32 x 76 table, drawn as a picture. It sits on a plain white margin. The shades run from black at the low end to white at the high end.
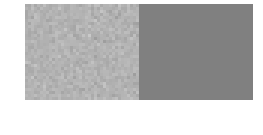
It is made of 1 by 2 panels. Panel 1,1: high, fine-grained, faint in contrast. Panel 1,2: middling, flat.
